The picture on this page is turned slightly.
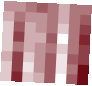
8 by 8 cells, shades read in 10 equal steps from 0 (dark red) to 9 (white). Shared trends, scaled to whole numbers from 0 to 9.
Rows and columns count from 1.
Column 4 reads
3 5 5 6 5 5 5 6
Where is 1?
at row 4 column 8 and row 8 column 2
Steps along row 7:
down up down down up down down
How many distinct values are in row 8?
6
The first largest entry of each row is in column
6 1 1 6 1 6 3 6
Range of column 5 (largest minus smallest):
1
